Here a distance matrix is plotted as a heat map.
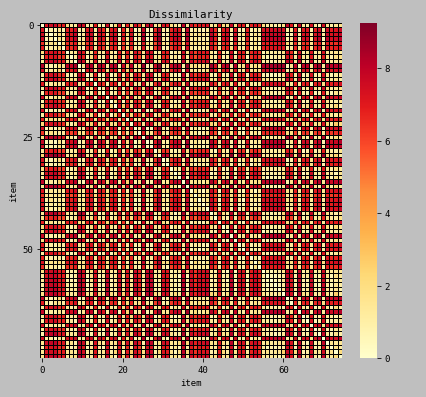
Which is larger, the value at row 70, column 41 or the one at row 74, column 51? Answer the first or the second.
the second
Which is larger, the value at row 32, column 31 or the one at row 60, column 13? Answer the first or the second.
the second
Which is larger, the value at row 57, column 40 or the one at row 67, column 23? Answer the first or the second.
the first
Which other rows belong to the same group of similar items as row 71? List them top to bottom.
0, 6, 7, 8, 11, 12, 14, 15, 17, 18, 20, 22, 25, 28, 29, 32, 33, 34, 36, 42, 43, 45, 46, 48, 51, 55, 56, 57, 58, 59, 60, 63, 65, 66, 68, 69, 72, 73, 74
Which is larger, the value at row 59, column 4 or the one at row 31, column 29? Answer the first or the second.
the second
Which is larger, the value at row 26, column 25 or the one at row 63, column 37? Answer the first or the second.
the first
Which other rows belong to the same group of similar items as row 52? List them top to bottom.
1, 2, 3, 4, 5, 9, 10, 13, 16, 19, 21, 23, 24, 26, 27, 30, 31, 35, 37, 38, 39, 40, 41, 44, 47, 49, 50, 53, 54, 61, 62, 64, 67, 70
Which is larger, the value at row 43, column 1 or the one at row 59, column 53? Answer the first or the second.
the second
